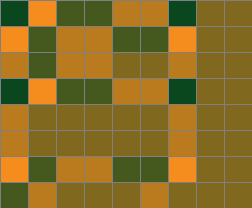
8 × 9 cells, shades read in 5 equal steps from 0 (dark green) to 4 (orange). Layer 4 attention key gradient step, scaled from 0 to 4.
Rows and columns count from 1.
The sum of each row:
16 21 21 16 20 20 21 19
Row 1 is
0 4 1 1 3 3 0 2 2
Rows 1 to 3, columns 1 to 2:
0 4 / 4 1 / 3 1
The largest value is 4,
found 6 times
